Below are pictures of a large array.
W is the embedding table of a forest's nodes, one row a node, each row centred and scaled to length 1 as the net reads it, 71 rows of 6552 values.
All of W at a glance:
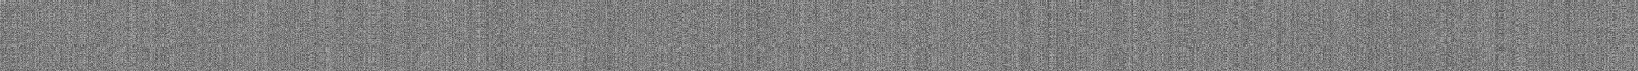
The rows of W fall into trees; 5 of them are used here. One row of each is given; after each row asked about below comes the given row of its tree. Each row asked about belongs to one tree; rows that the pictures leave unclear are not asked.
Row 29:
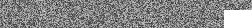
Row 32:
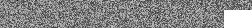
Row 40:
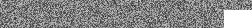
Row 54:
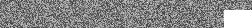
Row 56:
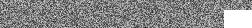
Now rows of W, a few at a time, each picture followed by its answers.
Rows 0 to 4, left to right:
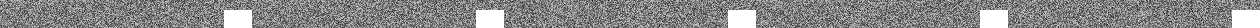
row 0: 56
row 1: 56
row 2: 54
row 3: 56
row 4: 40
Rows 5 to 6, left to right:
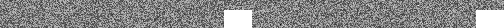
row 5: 54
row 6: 32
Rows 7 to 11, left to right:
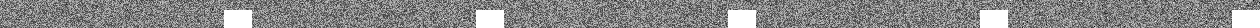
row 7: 56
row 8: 32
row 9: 54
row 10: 29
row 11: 29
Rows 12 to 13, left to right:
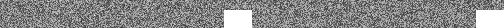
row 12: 54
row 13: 32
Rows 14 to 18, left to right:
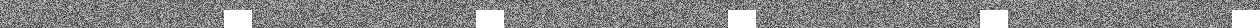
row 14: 56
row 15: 56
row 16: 32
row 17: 29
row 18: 56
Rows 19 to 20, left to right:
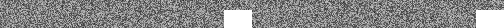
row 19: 32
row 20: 32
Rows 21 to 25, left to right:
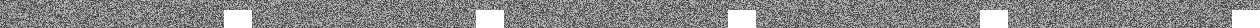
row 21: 54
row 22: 40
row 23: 54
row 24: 56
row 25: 32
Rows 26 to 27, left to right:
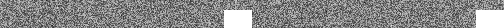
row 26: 56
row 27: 40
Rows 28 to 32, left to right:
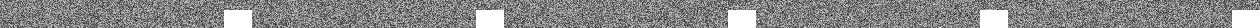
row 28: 54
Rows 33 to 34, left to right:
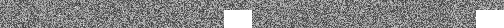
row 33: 29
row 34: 56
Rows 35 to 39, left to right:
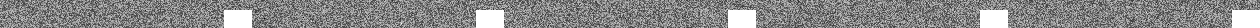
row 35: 32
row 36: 54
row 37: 32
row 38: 56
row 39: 32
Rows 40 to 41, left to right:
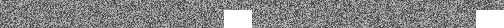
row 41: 32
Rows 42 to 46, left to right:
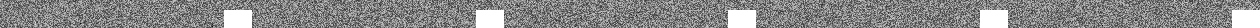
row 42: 54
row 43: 32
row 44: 56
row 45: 56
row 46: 56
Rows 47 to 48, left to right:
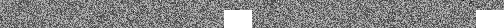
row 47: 29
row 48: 29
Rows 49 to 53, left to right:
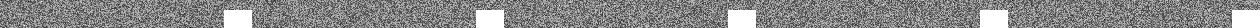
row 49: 54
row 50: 29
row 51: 54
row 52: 40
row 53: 32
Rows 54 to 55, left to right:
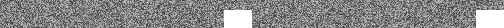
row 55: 54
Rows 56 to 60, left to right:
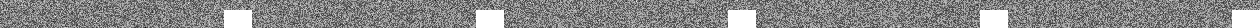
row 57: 32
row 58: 54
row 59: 54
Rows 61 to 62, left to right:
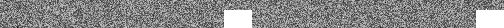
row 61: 54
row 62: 32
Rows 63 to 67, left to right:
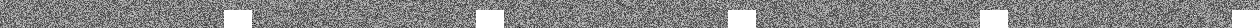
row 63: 40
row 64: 56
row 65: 40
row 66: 54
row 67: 32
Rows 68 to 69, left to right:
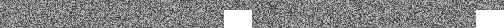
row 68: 32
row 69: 54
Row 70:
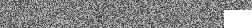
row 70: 29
